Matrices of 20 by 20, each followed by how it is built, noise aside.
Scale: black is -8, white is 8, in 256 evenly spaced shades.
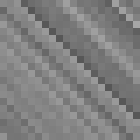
Toeplitz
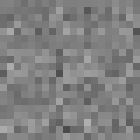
low rank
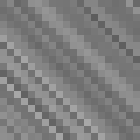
Toeplitz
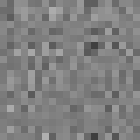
low rank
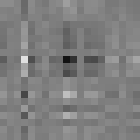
low rank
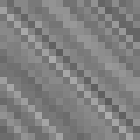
Toeplitz
